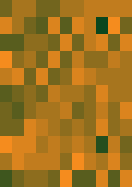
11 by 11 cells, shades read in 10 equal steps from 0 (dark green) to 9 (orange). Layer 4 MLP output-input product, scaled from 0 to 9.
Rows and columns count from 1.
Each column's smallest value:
2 3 4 3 4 3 3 3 0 3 4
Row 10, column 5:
7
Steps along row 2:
down down down up down up down down up down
